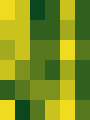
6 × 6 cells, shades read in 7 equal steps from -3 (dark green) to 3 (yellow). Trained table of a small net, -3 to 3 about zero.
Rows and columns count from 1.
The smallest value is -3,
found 2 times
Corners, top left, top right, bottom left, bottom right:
3 -2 3 -1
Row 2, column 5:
1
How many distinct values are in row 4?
5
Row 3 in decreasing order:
3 2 1 -1 -1 -1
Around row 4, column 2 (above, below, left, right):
2 -1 2 -1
